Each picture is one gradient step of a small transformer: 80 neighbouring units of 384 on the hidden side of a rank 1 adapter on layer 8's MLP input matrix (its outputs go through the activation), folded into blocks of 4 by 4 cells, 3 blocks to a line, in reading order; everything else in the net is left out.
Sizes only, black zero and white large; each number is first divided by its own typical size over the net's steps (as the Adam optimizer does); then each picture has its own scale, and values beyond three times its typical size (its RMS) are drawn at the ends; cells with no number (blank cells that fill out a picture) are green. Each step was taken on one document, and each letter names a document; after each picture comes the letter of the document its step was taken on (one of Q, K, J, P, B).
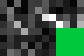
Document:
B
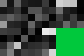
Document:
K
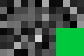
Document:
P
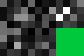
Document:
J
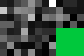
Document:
B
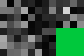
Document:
B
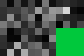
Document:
K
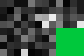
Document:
P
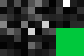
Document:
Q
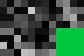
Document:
K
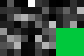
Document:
J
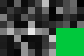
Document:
K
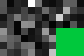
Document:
J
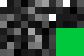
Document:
Q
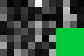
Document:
J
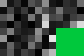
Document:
P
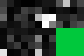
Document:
P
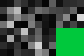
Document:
B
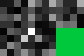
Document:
P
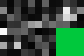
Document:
J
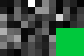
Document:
J
